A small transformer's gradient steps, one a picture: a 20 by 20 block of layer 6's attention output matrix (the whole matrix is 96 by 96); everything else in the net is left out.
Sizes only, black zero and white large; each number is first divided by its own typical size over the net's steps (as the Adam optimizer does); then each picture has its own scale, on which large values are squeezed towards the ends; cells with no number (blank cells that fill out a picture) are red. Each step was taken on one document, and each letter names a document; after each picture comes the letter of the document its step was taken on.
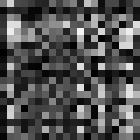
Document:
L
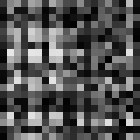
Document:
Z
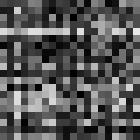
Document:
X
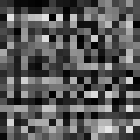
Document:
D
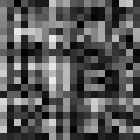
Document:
X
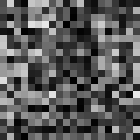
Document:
X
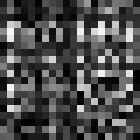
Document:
L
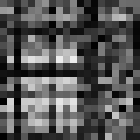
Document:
D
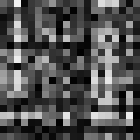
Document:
Z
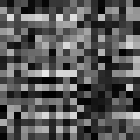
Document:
D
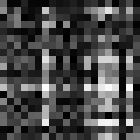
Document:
Z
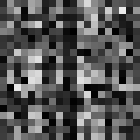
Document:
X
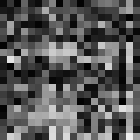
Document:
D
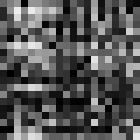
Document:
X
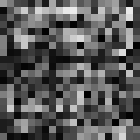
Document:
D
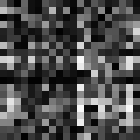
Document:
L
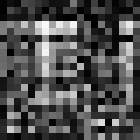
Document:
L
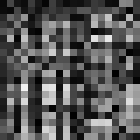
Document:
Z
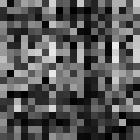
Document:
X
